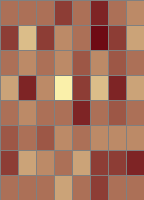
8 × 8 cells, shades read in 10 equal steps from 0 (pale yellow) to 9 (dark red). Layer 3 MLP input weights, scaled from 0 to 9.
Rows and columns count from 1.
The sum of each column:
43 36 41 32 44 46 48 37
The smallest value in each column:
3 2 4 0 3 2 4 3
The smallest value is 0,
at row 4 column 4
